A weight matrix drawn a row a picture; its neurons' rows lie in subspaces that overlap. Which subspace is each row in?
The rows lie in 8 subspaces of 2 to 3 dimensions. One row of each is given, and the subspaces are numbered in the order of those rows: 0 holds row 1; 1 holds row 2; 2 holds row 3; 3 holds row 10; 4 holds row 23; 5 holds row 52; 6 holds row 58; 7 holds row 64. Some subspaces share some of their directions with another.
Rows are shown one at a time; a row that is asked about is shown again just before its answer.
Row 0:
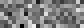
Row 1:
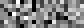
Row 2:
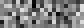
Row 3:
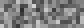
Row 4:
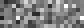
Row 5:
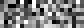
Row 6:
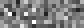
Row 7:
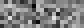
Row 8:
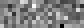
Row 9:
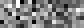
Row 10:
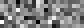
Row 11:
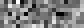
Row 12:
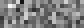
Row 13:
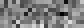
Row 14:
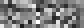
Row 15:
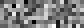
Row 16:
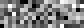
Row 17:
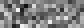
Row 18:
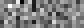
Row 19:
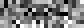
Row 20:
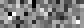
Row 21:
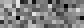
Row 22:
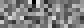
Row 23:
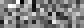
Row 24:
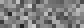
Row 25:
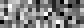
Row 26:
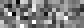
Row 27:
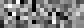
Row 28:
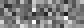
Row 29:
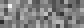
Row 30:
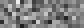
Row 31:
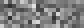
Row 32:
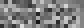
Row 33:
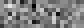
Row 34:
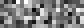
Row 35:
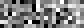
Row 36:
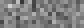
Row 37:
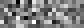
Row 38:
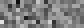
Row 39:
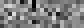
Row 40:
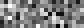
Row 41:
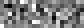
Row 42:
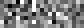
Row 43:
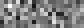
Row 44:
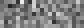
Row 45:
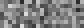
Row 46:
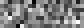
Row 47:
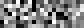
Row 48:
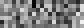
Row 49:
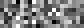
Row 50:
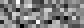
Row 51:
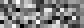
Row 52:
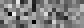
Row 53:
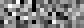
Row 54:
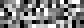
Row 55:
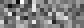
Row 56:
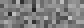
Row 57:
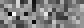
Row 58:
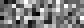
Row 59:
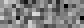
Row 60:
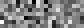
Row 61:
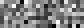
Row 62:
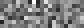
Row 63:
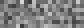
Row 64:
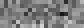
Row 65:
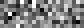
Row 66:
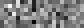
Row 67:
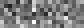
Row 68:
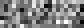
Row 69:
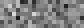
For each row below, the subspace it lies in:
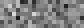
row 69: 6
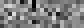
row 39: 3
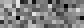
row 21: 6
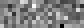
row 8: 6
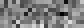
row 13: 7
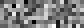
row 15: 4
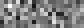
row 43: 0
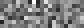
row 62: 3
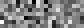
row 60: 3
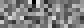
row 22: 3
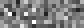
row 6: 1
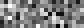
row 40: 0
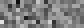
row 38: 3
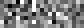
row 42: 1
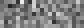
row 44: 1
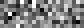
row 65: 5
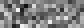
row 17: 2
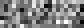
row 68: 1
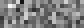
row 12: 5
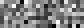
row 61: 4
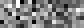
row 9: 6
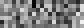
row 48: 1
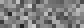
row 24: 4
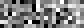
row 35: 0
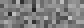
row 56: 0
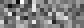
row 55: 4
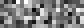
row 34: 6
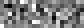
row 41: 2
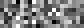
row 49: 2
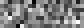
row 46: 5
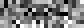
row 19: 7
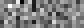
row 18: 4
